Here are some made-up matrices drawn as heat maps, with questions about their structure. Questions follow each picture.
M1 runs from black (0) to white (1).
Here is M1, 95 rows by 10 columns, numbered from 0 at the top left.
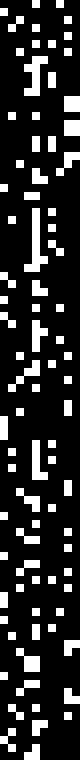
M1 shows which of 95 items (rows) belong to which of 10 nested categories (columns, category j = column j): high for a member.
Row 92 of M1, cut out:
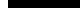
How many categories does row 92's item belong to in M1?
1
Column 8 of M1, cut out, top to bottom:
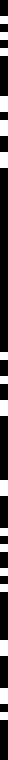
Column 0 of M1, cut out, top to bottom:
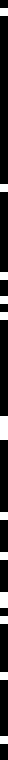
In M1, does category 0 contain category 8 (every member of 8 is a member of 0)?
no
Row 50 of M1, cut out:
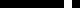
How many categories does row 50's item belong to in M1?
1
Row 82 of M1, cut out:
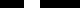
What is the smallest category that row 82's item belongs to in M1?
3
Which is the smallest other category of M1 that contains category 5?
4
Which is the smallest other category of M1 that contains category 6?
4
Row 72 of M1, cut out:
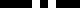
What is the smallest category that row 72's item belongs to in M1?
6
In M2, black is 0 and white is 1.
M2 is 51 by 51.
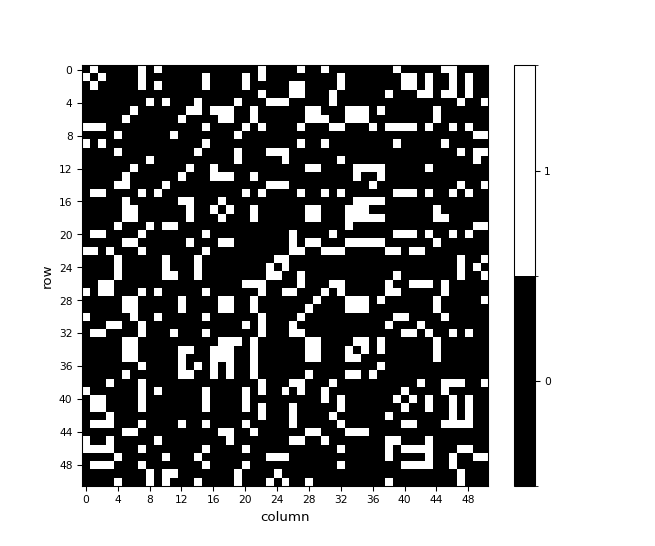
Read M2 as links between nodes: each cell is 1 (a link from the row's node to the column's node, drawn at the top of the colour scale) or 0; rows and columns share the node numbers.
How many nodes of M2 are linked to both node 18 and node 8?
0
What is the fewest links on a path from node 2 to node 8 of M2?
3
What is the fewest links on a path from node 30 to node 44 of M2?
2
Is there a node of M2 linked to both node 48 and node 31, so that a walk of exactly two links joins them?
yes
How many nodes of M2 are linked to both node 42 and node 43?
4
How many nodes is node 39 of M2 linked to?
11
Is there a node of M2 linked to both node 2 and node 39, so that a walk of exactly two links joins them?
yes
